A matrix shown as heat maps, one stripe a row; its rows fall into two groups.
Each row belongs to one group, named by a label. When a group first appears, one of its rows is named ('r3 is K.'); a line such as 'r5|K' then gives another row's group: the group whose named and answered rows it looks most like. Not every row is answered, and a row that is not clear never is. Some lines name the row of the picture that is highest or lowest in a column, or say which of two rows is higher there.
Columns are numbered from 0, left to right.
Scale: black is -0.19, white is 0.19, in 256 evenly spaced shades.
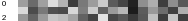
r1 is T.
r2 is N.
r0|N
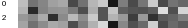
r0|N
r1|T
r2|T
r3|N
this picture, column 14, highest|1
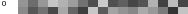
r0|N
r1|T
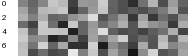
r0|N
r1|N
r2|T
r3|T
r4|N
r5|T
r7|T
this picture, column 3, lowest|5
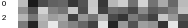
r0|T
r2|N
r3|N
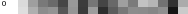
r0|T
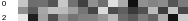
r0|T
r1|N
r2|T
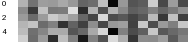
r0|N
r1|T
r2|N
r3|T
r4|N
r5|T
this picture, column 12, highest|3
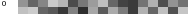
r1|T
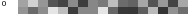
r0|T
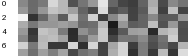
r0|N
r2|T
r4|N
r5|N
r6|T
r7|T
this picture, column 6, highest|4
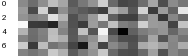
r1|T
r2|N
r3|T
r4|N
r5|N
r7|N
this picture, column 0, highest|3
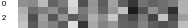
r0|T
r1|T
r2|T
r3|T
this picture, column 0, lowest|0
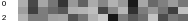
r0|T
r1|T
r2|N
